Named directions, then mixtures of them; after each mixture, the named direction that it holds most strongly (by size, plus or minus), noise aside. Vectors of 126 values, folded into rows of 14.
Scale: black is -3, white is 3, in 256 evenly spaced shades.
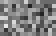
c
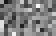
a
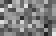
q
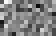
a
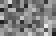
q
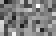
a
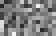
a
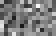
a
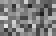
c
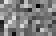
a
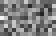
c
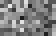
q
